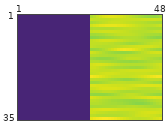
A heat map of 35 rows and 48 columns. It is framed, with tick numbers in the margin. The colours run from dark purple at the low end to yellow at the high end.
The table splits into one row of 2 panels. Panel 1,1: very low, flat. Panel 1,2: very high, streaked across, faint in contrast.
